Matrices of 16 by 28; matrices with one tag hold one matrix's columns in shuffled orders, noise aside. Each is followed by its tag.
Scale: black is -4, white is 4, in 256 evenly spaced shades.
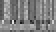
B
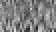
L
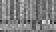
B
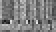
B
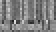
B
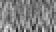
L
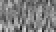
L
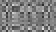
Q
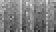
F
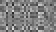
Q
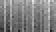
F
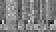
B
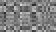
Q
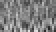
L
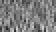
L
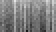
F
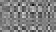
Q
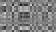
Q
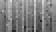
F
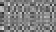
Q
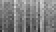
F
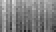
F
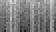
F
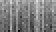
F
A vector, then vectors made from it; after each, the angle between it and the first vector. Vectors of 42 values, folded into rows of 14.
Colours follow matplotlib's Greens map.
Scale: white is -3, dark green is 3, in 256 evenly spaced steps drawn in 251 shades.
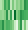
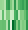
orthogonal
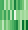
nearly opposite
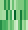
nearly parallel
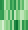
nearly opposite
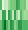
orthogonal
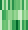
partly opposed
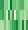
nearly opposite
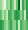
orthogonal
